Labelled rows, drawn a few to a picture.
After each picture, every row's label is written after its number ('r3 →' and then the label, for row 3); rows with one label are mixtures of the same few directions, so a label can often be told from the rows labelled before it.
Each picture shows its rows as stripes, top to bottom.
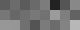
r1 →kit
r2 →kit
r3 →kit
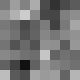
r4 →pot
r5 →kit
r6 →kit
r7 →kit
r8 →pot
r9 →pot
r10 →kit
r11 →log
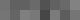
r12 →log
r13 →pot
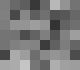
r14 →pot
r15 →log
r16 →pot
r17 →kit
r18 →pot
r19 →log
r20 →kit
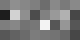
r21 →kit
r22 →log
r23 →pot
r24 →kit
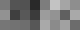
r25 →pot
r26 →pot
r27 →pot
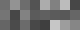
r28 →pot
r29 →log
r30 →pot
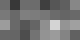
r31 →log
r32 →log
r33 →kit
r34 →kit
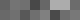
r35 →pot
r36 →kit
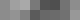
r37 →kit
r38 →kit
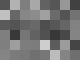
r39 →pot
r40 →log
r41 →log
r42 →log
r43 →pot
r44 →kit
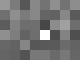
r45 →log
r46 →pot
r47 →pot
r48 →pot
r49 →log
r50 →kit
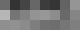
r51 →log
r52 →log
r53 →kit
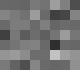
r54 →kit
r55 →pot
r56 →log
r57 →log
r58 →kit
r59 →kit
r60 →log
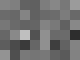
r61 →kit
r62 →log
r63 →pot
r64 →log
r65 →kit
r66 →log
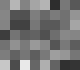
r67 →pot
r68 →log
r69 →log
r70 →log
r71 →pot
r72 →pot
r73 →log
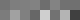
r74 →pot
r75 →pot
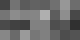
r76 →log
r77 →pot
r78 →kit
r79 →log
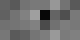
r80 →kit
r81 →pot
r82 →pot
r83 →kit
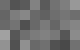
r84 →log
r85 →log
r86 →kit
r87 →log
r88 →log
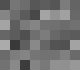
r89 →log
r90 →pot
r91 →log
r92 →kit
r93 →log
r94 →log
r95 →log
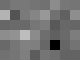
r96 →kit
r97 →log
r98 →kit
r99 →kit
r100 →kit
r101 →log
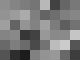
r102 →pot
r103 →kit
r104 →log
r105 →kit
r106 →pot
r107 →kit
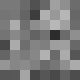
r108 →pot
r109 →pot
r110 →log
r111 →kit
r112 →log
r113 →pot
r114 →kit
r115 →log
